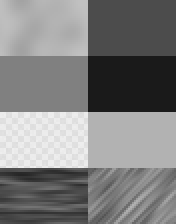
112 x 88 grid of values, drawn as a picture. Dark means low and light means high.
It is made of 4 by 2 panels. Panel 1,1: high, smooth, faint in contrast. Panel 1,2: low, flat. Panel 2,1: middling, flat. Panel 2,2: very low, flat. Panel 3,1: very high, checkered, faint in contrast. Panel 3,2: high, flat. Panel 4,1: low, streaked across. Panel 4,2: middling, slanting up to the right.
